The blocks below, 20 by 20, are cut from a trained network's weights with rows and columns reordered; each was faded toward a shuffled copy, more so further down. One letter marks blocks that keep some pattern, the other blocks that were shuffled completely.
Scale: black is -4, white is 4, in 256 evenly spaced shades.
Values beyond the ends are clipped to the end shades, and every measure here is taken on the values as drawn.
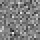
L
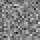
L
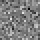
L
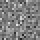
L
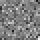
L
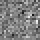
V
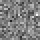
V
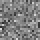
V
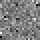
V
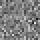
V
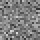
L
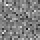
L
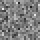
L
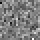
L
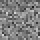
L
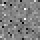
L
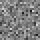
L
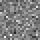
L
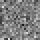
V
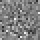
L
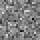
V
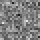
V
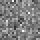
L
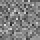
L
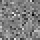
V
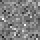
L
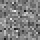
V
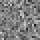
L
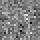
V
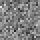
L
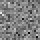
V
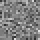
L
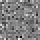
L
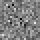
L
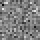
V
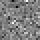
L
